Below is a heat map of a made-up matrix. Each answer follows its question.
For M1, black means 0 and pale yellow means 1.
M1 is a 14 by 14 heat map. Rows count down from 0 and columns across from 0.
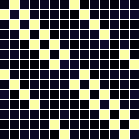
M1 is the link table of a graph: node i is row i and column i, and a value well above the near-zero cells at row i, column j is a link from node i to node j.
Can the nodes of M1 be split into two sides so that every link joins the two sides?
yes
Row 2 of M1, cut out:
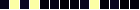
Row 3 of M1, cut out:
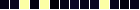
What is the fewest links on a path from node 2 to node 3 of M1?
1
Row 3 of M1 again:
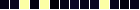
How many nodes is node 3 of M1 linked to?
3
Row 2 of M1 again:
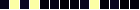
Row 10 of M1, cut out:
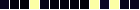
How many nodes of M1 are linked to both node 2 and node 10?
2
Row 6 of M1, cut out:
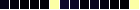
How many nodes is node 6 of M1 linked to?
2
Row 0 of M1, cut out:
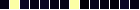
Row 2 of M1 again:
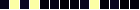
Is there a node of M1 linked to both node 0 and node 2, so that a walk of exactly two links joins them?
yes
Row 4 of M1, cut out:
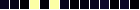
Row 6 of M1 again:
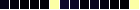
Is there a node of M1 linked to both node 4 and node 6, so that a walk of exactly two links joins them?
yes
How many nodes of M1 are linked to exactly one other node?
0
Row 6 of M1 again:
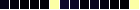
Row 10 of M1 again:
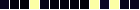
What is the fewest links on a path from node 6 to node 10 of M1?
4
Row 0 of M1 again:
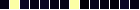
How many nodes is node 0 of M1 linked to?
2
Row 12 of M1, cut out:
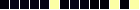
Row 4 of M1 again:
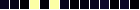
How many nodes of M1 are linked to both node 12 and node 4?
1
